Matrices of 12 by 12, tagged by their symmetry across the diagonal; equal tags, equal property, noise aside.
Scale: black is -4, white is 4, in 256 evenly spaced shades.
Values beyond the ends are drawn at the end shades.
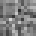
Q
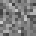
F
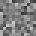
Q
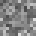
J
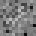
J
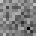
J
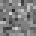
Q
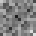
J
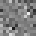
Q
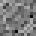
J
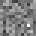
F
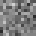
F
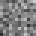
Q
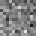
Q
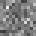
F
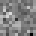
F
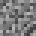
J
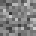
F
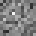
J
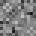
J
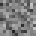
F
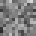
Q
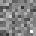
F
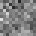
Q
